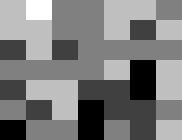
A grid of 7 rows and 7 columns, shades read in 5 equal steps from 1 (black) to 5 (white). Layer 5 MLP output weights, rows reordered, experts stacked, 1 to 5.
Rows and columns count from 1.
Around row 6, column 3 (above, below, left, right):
4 3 2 1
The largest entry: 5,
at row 1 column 2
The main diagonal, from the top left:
4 4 2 3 2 2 4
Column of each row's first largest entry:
2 1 2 5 2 3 7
